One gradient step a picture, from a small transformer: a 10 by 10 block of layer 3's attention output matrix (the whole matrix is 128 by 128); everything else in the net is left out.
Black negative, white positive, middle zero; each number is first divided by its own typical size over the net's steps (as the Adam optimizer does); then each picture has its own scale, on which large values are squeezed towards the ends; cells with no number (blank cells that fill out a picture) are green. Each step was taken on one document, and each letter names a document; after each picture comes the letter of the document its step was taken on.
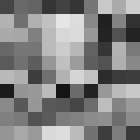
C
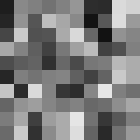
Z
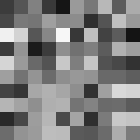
C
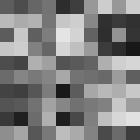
C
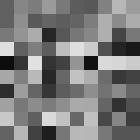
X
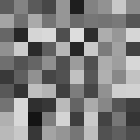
X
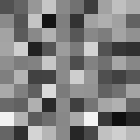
X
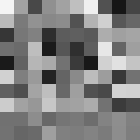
Z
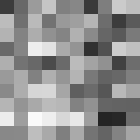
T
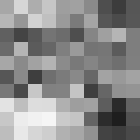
T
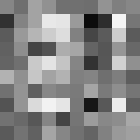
C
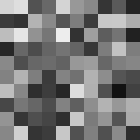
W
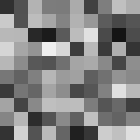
X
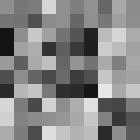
Z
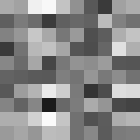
T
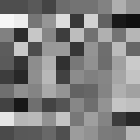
X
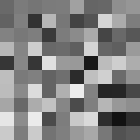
T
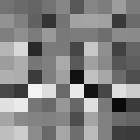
T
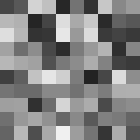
C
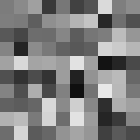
Z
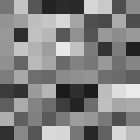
C
